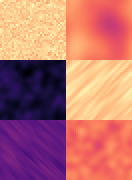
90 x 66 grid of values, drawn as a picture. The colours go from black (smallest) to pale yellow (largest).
It is made of 3 by 2 panels. Panel 1,1: very high, fine-grained, faint in contrast. Panel 1,2: high, smooth. Panel 2,1: very low, blotchy, faint in contrast. Panel 2,2: very high, slanting up to the right, faint in contrast. Panel 3,1: low, slanting down to the right, faint in contrast. Panel 3,2: high, blotchy, faint in contrast.
